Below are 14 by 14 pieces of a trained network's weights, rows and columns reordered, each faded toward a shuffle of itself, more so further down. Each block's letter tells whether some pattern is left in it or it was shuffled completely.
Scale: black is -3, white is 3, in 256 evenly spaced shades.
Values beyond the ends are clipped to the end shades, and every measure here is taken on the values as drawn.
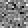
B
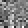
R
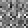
R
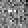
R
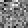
R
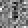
R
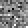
B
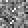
B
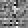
R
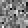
B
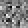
R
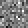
B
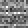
R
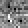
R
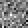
B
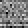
R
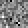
B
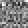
R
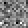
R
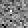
B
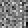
R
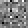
R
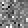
B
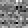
R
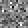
B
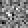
B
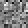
R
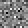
R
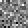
B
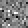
B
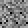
B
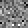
B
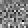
R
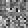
R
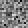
B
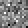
B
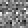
R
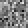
R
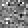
B
